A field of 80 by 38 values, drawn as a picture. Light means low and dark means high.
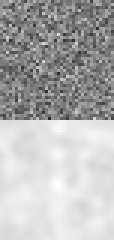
The table splits into 2 rows of 1 panel. Panel 1,1: middling, fine-grained, strong in contrast. Panel 2,1: very low, blotchy, faint in contrast.
